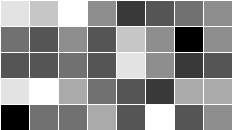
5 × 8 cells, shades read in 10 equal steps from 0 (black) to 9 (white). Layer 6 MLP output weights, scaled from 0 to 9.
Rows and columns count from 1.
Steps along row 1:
down up down down up up up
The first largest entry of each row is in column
3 5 5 2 6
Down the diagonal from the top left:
8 3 4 4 3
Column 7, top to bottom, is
4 0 2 6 3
